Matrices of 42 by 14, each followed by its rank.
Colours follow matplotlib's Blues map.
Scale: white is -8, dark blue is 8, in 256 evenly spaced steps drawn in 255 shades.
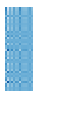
one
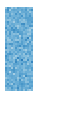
full rank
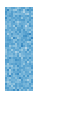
full rank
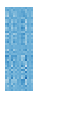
two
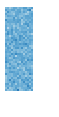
full rank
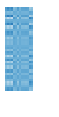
one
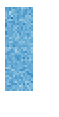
full rank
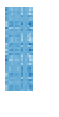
two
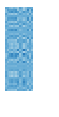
two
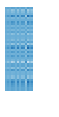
one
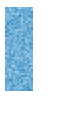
full rank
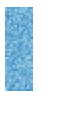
full rank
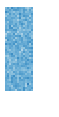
full rank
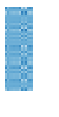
one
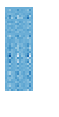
two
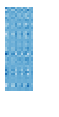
two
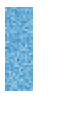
full rank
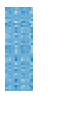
two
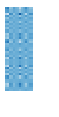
one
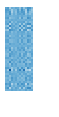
two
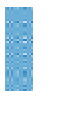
one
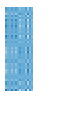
one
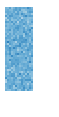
full rank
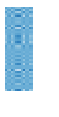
one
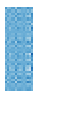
two
